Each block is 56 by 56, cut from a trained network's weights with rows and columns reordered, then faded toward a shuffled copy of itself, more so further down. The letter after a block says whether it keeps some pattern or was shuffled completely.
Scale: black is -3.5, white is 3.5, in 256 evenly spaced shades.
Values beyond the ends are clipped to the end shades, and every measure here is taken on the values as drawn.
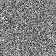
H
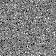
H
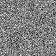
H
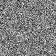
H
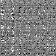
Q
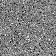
H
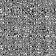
Q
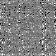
Q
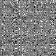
Q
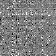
Q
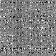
Q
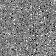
H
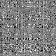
Q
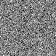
H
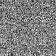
Q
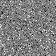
H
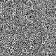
Q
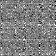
Q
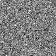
H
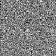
Q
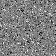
H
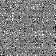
Q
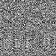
Q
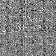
Q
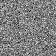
H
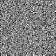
Q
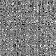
Q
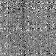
Q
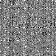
Q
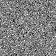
H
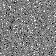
H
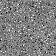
H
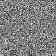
Q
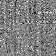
Q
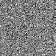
Q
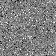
H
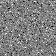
H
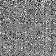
Q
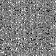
Q
